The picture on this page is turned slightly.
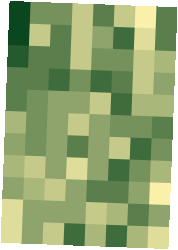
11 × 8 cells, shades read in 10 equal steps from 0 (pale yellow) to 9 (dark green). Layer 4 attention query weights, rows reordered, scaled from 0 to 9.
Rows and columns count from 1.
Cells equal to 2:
14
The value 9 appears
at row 1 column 1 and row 2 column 1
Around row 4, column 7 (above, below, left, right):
2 3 6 4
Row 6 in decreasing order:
6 5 5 5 4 4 3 2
